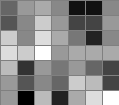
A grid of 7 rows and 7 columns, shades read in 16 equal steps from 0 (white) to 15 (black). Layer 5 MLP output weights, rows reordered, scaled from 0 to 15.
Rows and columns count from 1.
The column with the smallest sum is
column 3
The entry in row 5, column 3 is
6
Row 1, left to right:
9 6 5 7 14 14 7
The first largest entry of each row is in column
5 5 6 4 2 7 2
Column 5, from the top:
14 11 8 5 6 3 5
